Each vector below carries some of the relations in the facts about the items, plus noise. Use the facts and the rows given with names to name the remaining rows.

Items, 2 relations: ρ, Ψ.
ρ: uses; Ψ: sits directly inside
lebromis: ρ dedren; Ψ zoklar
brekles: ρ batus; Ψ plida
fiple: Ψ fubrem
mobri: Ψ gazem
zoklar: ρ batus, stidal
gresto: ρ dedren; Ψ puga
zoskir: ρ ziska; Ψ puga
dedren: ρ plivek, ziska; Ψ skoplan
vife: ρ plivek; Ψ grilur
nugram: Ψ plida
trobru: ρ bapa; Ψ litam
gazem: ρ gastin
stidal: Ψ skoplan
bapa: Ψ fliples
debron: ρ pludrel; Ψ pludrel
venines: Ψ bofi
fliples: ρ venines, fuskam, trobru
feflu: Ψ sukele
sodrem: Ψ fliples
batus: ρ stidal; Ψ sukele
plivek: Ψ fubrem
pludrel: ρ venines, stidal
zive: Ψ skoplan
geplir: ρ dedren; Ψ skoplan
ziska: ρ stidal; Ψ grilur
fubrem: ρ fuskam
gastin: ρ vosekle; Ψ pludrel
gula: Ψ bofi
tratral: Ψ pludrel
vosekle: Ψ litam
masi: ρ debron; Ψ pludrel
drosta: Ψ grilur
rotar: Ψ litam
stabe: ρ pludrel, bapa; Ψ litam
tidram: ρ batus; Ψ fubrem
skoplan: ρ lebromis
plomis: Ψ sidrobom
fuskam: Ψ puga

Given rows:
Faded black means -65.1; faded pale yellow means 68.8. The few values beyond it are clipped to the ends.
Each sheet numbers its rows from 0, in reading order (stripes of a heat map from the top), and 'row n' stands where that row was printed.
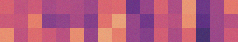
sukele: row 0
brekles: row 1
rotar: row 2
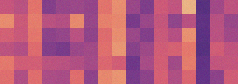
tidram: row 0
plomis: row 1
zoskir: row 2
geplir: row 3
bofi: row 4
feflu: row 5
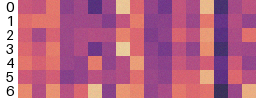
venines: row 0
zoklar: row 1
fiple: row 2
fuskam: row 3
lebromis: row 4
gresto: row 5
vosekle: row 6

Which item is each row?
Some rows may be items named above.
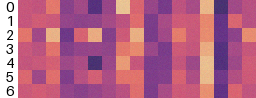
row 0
venines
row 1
skoplan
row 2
gastin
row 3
tidram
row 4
fubrem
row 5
tratral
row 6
skoplan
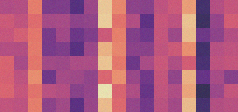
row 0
stidal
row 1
stabe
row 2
pludrel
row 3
stidal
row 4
zive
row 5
masi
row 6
trobru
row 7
venines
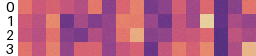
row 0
litam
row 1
debron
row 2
dedren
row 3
gazem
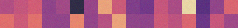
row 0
fliples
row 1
vife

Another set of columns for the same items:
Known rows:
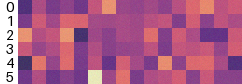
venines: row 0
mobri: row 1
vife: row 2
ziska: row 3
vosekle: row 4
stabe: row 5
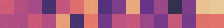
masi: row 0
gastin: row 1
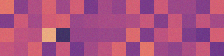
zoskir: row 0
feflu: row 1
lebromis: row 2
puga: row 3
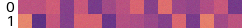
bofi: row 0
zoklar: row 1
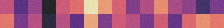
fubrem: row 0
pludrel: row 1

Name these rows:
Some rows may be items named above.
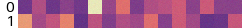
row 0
stabe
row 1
geplir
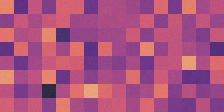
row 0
zoklar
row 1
zive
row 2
dedren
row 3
rotar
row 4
batus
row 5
gresto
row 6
fliples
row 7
gazem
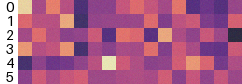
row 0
skoplan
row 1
lebromis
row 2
litam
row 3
vife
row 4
fuskam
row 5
zive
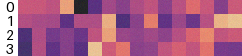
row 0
plivek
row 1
debron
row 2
bapa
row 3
trobru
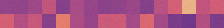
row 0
stidal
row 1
gazem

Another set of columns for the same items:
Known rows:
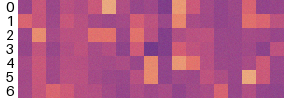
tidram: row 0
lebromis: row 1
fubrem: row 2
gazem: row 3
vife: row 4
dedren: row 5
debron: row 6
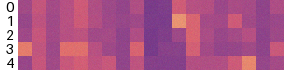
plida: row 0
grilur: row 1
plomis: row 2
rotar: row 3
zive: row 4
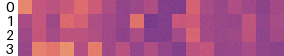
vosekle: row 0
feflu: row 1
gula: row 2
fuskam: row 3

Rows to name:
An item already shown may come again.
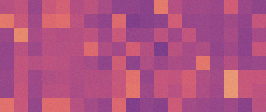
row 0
batus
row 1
rotar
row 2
fliples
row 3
stabe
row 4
masi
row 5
geplir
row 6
geplir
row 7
rotar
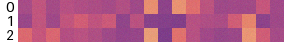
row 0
vife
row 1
zive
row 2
plivek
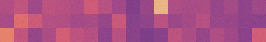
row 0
zoklar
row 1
pludrel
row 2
litam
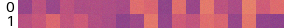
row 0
skoplan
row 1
stidal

